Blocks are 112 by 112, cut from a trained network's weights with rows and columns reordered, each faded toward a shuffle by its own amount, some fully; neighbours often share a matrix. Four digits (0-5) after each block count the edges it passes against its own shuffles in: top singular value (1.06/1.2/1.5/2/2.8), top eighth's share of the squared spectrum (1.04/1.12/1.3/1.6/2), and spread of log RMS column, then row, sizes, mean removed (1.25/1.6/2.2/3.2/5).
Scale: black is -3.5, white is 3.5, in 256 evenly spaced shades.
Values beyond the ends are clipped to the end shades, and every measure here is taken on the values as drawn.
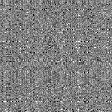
4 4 2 3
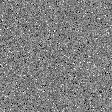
0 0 0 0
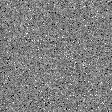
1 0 0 0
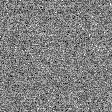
1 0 0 0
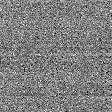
2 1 0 0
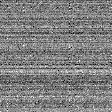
5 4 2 3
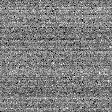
4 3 1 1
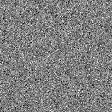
2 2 0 0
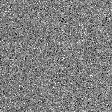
2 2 1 0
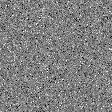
0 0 0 0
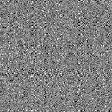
4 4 2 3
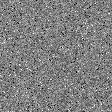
0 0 0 0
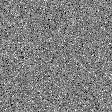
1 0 0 0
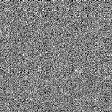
3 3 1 2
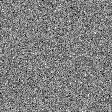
0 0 0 0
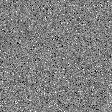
2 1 0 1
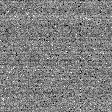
3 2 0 0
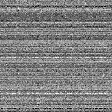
5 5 2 4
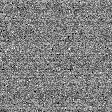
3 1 0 0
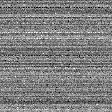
5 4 2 3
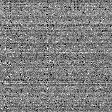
4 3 2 1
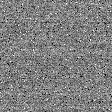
2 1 0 0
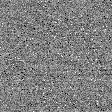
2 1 0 0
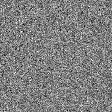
2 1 0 0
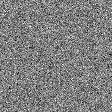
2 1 0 0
